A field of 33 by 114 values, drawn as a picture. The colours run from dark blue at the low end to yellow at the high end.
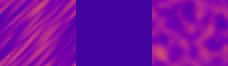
It is made of 1 by 3 panels. Panel 1,1: low, slanting up to the right. Panel 1,2: very low, flat. Panel 1,3: low, blotchy.
